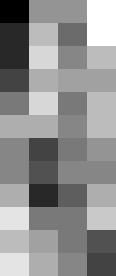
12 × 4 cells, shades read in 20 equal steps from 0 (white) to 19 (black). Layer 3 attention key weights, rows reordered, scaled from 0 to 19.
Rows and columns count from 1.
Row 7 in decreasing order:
14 10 9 8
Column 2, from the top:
8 5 3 6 3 6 14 13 16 10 7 6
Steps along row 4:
down up same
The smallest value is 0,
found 2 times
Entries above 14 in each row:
1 1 1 0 0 0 0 0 1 0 0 0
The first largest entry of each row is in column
1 1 1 1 1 3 2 2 2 2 4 4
